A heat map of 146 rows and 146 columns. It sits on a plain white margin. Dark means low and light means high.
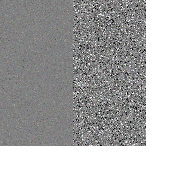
Stripes: none. Histogram: heavy tails on both sides. Grain: fine. Slope: none. Seam: vertical, 50% of the way across, the left part calmer. Mirror symmetry: none.
